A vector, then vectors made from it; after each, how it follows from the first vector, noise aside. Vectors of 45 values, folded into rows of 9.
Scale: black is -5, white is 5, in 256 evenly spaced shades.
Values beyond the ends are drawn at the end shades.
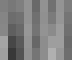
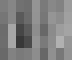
wrapped around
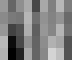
scaled up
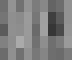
wrapped around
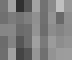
wrapped around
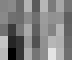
scaled up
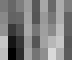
scaled up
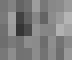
wrapped around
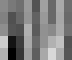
scaled up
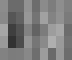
wrapped around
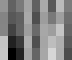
scaled up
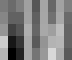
scaled up
